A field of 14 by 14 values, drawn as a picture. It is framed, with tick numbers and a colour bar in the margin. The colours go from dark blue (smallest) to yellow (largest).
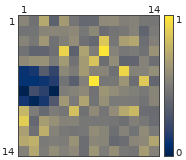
Odd patch: lower, in the middle left. Ninth with the lowest average: middle left. Average level on the scale: 50%.
